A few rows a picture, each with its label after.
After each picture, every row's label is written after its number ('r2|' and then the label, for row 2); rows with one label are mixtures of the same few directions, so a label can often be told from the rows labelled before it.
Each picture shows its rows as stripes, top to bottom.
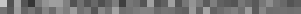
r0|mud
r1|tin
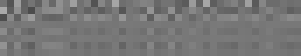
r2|tin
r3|mud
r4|mud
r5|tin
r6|mud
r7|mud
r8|mud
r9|mud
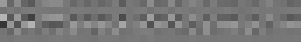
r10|mud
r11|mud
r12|mud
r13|mud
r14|tin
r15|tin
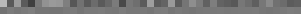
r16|mud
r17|mud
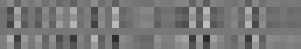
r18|tin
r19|tin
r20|tin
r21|tin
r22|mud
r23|tin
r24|tin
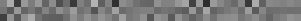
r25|tin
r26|tin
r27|mud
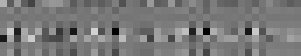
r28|mud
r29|tin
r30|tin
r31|tin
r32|tin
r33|mud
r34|tin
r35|tin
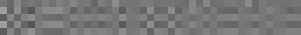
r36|tin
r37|mud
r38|mud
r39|mud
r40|mud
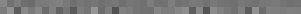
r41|mud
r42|tin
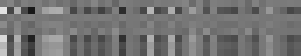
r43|tin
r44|mud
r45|mud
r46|mud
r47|tin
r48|mud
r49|mud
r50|mud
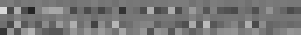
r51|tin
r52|mud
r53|tin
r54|tin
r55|mud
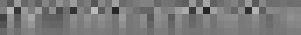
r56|tin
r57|tin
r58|mud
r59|mud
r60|mud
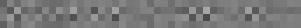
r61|mud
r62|tin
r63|tin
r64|mud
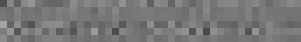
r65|mud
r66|tin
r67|tin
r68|mud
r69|tin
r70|mud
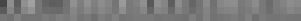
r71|mud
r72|mud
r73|tin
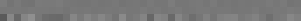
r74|mud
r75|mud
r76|mud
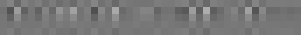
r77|tin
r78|tin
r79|tin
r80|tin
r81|tin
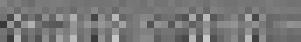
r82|mud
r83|tin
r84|tin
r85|mud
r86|tin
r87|tin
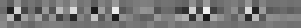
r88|tin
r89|tin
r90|tin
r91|mud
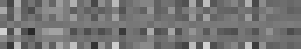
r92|tin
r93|mud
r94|tin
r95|mud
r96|mud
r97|mud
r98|tin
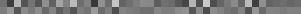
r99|tin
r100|tin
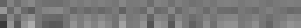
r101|mud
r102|mud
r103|mud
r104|mud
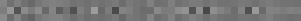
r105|mud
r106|tin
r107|mud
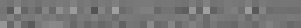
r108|tin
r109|tin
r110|tin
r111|mud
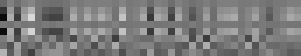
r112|mud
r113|mud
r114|mud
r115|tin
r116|mud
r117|tin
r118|tin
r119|mud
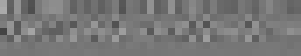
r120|mud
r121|mud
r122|tin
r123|tin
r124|mud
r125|tin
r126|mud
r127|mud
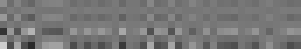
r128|mud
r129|mud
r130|mud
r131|mud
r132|mud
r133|mud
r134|mud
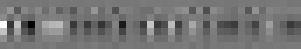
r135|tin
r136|tin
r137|mud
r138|mud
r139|mud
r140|mud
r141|tin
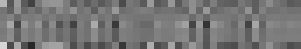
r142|mud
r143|tin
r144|tin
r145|tin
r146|tin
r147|tin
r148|mud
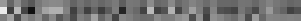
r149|mud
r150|mud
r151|tin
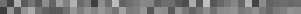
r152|tin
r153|mud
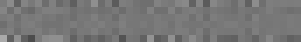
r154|tin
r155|mud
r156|tin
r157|mud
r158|tin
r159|mud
